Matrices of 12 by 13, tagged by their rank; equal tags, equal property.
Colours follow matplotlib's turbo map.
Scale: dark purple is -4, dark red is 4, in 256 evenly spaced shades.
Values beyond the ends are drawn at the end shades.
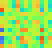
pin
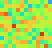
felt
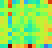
pin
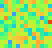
felt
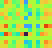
pin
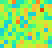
felt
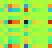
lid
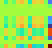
lid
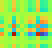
lid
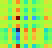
lid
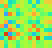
pin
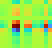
lid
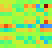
pin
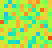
felt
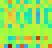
pin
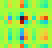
lid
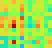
pin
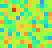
felt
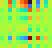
lid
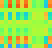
lid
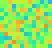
felt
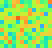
felt
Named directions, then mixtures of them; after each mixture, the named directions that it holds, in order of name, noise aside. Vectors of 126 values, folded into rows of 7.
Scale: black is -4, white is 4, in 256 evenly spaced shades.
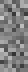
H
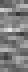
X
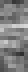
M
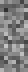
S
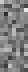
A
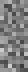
A, H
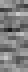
X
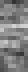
M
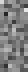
A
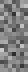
H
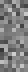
H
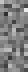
A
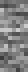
S, X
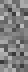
H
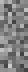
A, H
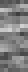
M, X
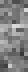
A, M
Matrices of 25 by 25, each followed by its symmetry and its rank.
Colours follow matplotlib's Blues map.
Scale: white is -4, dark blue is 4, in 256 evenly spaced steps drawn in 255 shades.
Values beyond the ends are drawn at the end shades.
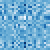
neither, rank three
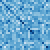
symmetric, rank five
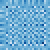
symmetric, rank two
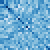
symmetric, rank five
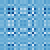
symmetric, rank one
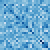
symmetric, rank five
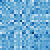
symmetric, rank three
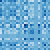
symmetric, rank two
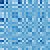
symmetric, rank two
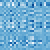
neither, rank three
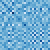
symmetric, rank three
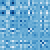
symmetric, rank three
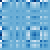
symmetric, rank one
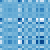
symmetric, rank one
